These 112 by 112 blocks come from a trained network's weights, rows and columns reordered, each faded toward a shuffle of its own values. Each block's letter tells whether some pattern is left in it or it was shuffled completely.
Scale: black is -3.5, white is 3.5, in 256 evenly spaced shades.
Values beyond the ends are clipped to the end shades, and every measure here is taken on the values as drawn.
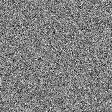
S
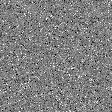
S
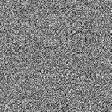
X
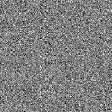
X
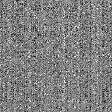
X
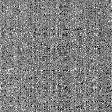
X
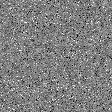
S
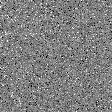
S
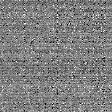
X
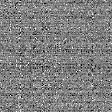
X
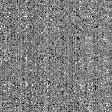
X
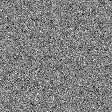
S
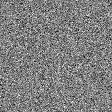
S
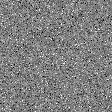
S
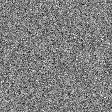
S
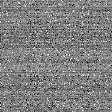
X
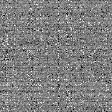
X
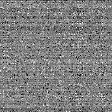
X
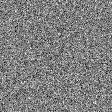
S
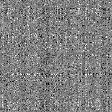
X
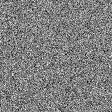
S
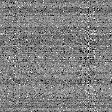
X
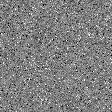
S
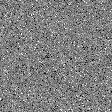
S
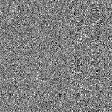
X
